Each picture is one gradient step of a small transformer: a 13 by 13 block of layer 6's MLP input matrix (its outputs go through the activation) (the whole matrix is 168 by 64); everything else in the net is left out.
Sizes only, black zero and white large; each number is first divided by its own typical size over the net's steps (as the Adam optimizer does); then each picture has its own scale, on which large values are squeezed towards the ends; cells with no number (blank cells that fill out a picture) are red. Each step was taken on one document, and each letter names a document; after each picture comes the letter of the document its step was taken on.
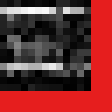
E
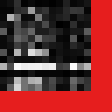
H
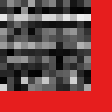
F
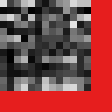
F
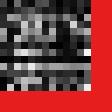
H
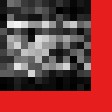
E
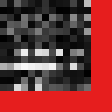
H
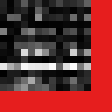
H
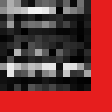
E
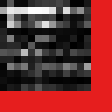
E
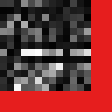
H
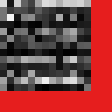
F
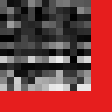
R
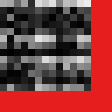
F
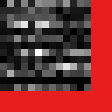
E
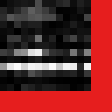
E
